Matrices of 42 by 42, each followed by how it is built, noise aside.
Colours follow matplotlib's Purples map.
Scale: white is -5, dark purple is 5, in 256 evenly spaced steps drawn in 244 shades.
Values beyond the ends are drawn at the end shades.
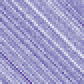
Toeplitz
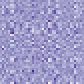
low rank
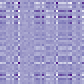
low rank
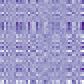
low rank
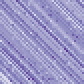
Toeplitz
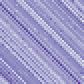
Toeplitz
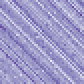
Toeplitz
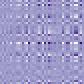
low rank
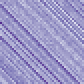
Toeplitz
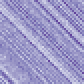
Toeplitz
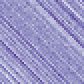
Toeplitz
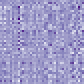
low rank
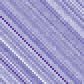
Toeplitz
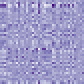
low rank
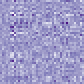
low rank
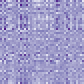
low rank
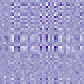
low rank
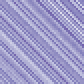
Toeplitz
